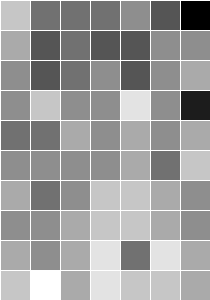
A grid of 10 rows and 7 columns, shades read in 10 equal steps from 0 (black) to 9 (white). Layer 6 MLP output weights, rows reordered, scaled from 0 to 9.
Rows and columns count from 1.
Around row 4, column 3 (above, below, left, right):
4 6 7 5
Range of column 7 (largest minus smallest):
7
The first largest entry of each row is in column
1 1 7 5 3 7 4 4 4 2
